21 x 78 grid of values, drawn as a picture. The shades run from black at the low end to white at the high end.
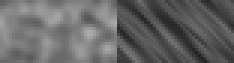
It is made of 1 by 2 panels. Panel 1,1: middling, blotchy. Panel 1,2: low, slanting down to the right.
